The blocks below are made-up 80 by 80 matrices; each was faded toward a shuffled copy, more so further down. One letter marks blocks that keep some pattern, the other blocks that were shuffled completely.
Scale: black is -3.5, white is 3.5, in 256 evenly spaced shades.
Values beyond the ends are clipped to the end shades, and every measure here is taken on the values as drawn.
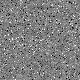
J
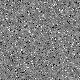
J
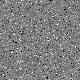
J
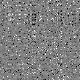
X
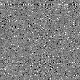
X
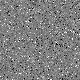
J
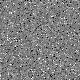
J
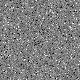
J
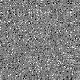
X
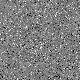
J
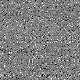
X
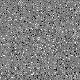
X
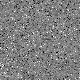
J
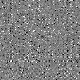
X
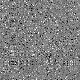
X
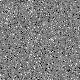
J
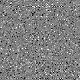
X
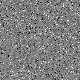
J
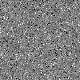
J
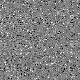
X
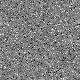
J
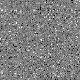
X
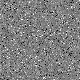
J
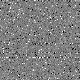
X
